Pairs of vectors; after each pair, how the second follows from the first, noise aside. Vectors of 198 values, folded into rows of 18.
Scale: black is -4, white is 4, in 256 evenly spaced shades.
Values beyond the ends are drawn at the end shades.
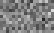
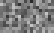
shuffled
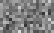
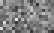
shuffled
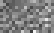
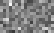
shuffled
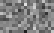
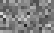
shuffled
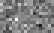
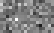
copied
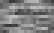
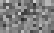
shuffled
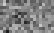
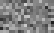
shuffled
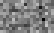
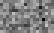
copied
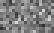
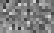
shuffled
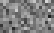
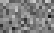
copied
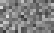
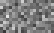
copied
